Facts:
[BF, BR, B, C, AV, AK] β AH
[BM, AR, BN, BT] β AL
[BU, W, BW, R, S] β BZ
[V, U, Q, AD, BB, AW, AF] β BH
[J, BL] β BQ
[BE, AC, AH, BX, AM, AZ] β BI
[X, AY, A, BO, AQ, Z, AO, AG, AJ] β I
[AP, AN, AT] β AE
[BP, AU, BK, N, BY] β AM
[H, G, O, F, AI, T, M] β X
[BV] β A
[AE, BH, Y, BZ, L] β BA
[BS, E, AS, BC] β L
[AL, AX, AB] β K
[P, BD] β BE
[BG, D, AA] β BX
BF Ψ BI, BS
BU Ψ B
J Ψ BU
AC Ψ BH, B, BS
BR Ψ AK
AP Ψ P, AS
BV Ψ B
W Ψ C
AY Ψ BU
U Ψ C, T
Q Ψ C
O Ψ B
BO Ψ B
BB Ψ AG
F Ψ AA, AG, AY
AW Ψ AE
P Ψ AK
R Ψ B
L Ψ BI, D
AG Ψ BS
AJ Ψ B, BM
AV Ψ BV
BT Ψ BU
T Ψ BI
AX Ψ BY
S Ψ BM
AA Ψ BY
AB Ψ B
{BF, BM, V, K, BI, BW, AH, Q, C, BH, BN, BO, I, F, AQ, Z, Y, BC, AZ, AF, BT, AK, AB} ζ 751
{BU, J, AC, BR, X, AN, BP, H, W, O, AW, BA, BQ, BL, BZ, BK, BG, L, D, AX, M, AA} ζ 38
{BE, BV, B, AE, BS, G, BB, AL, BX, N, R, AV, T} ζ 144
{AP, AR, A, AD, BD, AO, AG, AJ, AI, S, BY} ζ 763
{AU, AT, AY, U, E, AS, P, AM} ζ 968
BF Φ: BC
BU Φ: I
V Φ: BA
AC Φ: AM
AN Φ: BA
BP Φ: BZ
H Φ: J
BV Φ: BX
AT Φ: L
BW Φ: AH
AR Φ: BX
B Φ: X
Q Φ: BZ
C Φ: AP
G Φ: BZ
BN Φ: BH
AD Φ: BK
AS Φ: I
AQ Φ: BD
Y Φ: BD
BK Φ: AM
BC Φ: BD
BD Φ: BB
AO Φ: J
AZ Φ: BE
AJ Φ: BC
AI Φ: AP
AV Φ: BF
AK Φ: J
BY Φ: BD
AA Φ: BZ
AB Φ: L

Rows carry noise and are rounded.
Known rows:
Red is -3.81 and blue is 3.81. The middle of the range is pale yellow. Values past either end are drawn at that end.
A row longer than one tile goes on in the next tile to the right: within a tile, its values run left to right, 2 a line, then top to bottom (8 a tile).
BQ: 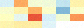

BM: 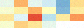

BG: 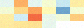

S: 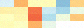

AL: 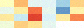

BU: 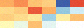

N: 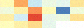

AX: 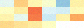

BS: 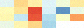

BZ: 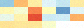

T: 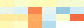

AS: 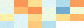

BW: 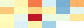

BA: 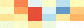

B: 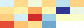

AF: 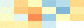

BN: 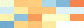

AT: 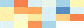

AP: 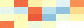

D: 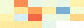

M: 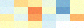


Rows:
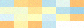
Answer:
Q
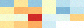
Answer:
BK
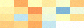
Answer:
AV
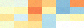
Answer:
BV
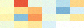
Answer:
BY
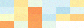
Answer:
U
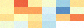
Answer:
AN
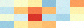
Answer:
BH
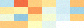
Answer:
AA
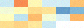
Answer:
BP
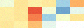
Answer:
R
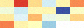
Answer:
C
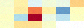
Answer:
BX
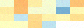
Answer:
AK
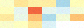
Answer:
F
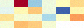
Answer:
AZ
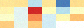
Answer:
AY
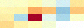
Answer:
AH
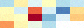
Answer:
X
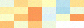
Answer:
W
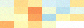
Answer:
AW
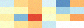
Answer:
AR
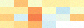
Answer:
BF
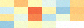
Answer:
I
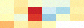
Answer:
BB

